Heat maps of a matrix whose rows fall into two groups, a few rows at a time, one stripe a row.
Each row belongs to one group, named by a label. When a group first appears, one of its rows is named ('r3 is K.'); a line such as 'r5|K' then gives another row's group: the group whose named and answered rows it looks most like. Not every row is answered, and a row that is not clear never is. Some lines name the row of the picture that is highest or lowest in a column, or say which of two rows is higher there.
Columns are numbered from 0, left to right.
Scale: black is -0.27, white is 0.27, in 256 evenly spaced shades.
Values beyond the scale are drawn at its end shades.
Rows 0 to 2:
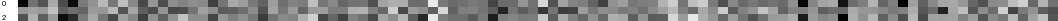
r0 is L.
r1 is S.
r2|L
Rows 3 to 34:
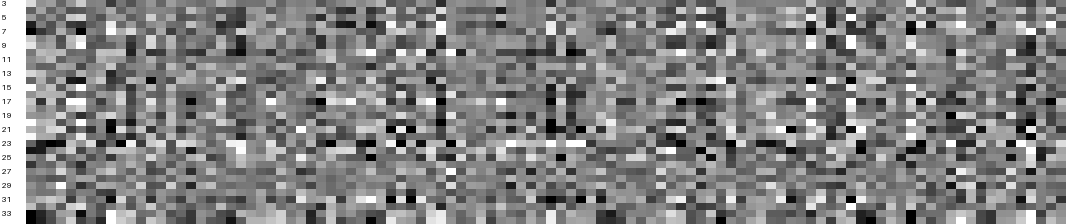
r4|L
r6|L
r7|L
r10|S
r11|S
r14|L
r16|S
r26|L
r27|S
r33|L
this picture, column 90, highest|17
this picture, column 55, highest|23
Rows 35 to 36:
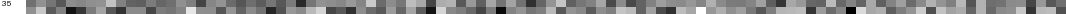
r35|S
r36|L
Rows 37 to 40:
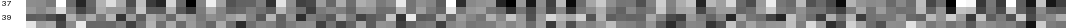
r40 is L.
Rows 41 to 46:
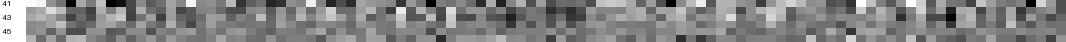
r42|S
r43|S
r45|L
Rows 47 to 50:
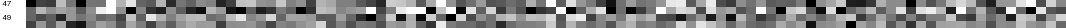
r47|L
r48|S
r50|L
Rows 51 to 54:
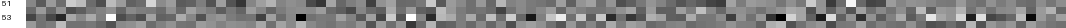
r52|L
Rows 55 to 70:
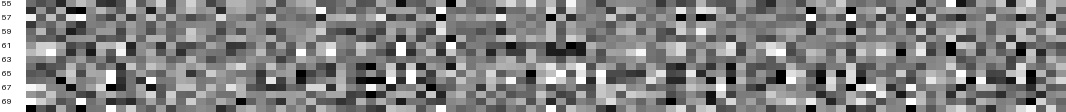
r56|L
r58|L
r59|L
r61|S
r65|S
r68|S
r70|L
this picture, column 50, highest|55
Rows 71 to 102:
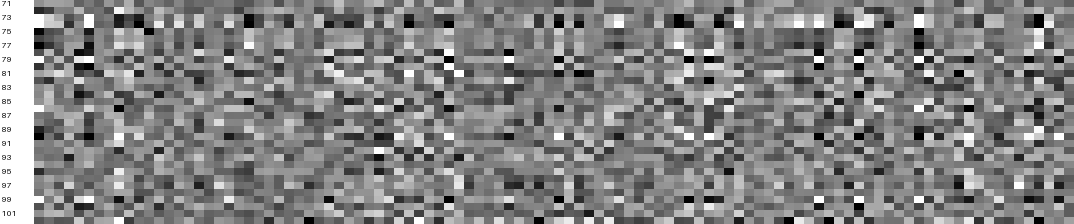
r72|L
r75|L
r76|L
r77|L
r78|L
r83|S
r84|L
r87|S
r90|L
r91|S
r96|S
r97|S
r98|S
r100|L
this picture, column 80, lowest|74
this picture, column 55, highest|102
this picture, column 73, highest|81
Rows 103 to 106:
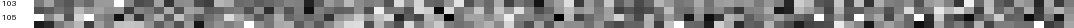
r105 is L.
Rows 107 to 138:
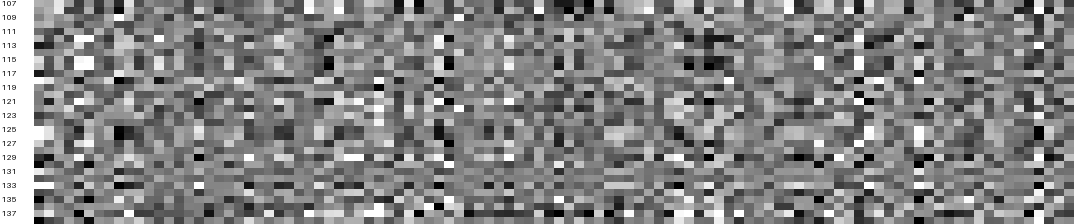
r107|S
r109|S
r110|L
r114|S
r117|L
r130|L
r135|L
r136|S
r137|S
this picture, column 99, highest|135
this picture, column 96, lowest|135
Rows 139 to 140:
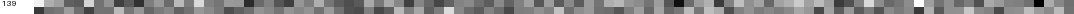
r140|L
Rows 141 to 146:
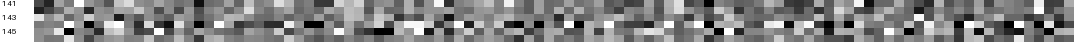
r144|S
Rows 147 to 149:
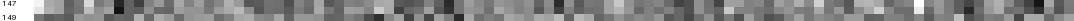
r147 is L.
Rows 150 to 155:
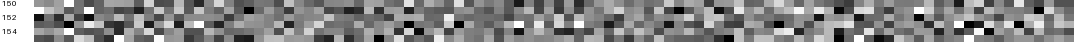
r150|S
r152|L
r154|S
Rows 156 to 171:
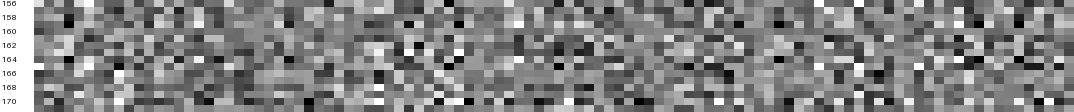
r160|L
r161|S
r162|S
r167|L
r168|S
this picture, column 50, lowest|170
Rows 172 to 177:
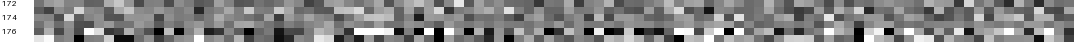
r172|S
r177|L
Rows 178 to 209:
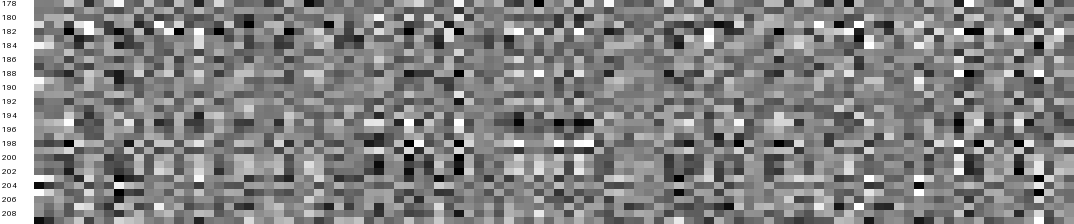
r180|S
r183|L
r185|S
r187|L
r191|S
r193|L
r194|S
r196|S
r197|S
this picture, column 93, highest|178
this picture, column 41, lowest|181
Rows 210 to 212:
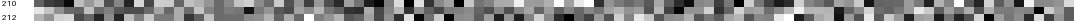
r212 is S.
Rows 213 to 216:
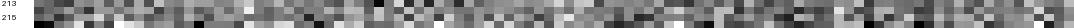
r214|L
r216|L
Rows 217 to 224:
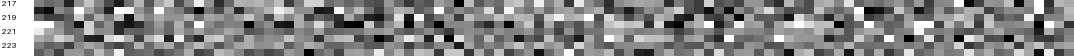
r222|S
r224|S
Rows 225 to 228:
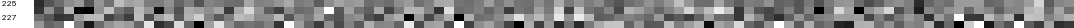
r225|L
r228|S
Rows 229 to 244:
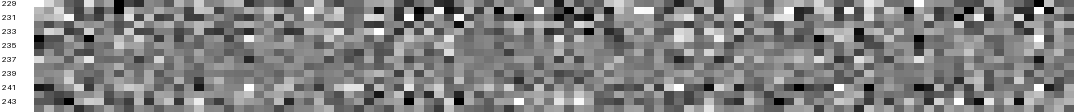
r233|S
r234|L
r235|L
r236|L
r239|S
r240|S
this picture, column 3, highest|231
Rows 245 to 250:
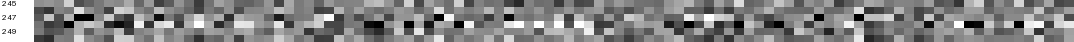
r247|L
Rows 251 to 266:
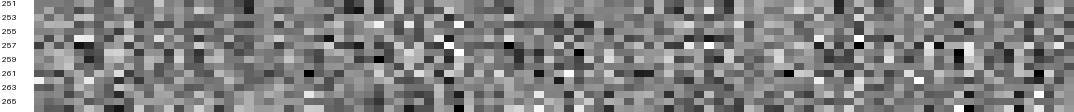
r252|L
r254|S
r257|L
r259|S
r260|S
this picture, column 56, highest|254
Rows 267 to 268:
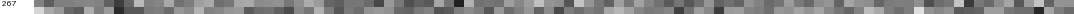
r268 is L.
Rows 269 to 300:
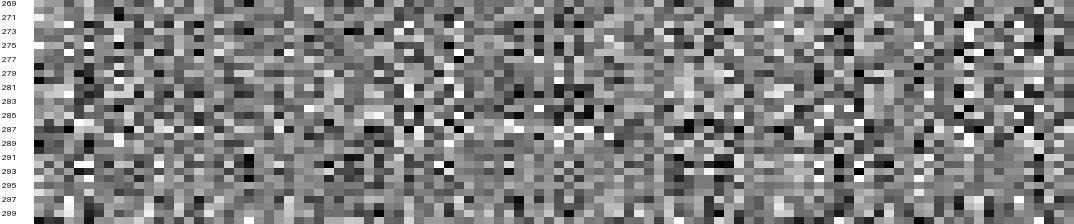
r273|L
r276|S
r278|L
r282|S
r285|S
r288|S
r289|L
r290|L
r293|L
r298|S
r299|S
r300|L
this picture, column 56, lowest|287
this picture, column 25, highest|276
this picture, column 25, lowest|287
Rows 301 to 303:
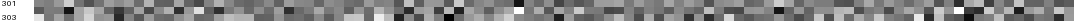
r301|S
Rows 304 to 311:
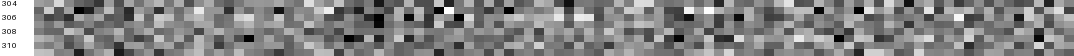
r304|S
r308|S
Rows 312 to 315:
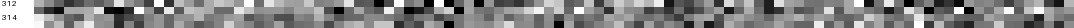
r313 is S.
